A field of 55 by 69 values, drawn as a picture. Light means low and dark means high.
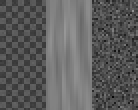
It is made of 1 by 3 panels. Panel 1,1: high, checkered. Panel 1,2: middling, streaked downward, faint in contrast. Panel 1,3: high, fine-grained.
